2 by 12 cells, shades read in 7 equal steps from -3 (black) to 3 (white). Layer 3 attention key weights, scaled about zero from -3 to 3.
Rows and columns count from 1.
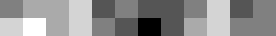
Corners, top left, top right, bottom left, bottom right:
0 0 2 0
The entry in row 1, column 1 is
0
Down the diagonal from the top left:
0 3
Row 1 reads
0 1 1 2 -1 0 -1 -1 0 2 -1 0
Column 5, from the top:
-1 0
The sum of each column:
2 4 2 4 -1 -1 -4 -2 1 4 -1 0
